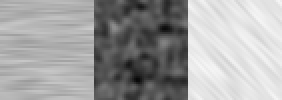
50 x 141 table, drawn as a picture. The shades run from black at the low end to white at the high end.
The table splits into one row of 3 panels. Panel 1,1: high, streaked across, faint in contrast. Panel 1,2: low, blotchy. Panel 1,3: very high, slanting down to the right, faint in contrast.
